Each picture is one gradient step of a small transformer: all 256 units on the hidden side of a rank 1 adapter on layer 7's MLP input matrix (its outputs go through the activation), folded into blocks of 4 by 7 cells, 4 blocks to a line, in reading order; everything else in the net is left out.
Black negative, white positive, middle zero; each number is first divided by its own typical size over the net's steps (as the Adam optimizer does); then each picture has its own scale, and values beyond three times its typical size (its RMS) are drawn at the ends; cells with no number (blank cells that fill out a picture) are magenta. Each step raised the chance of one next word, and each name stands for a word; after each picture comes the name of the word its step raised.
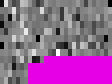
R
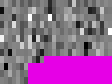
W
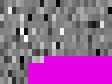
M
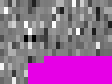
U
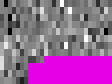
R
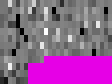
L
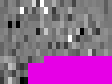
L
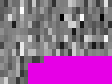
R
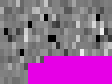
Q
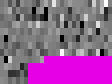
L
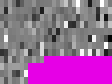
U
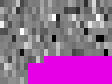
Q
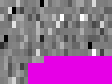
M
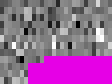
W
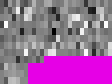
W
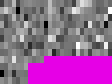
U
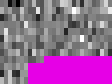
U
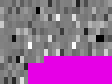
Q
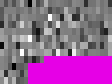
R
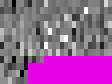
R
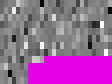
M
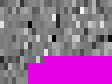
Q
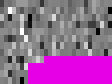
M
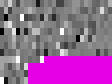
L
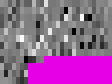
R
